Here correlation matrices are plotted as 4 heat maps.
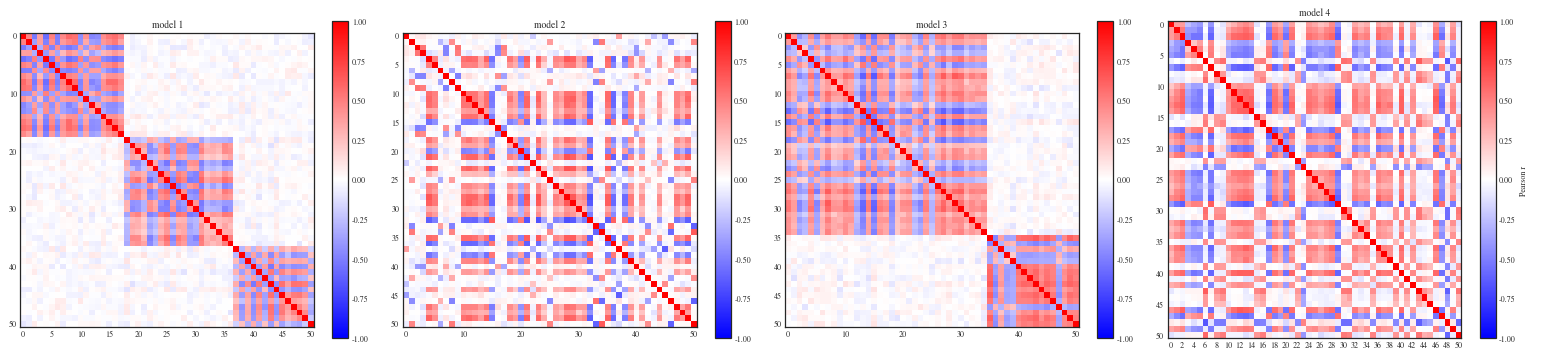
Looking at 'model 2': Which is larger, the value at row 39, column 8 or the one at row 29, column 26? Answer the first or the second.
the second
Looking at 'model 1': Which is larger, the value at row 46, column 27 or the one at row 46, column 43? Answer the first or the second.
the second
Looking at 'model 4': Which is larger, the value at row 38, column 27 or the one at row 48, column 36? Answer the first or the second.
the first
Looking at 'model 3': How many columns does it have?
51
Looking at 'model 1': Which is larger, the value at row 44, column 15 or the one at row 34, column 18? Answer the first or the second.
the first
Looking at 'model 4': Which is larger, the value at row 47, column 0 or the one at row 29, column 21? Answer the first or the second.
the first
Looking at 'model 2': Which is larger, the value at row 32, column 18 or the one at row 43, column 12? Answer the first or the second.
the second
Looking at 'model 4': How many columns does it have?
51
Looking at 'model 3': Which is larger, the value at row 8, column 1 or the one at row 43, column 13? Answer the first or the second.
the first
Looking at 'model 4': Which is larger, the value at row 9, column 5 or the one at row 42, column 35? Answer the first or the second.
the first
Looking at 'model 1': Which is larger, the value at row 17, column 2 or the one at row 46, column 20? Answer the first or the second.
the second
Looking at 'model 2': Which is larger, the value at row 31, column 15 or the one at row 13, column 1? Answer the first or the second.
the second
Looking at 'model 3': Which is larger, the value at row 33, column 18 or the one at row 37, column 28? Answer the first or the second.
the second
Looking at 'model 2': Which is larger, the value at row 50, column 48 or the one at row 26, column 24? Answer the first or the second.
the second
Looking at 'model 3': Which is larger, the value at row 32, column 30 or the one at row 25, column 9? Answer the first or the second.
the first
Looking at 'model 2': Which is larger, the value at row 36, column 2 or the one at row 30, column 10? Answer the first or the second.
the second
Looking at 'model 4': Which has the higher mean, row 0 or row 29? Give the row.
0
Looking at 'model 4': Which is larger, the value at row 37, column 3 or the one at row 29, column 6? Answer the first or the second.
the second
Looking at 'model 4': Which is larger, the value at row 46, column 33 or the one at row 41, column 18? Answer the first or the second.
the first
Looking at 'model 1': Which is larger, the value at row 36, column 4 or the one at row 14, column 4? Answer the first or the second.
the first
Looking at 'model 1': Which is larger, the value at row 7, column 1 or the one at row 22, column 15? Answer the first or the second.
the first
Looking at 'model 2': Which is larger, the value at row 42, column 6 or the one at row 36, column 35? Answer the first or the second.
the first
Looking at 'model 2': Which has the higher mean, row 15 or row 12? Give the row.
12
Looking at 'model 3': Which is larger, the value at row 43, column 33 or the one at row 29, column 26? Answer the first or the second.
the second
